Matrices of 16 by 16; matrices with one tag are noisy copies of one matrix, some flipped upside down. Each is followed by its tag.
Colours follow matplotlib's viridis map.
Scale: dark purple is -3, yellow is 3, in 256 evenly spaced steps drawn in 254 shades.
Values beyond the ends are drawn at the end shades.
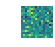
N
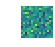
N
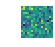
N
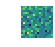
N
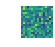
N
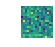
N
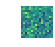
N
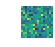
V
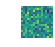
V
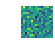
N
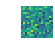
N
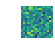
N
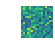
N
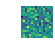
N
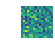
N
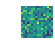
V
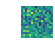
N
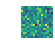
V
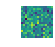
V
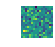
N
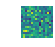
N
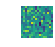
N
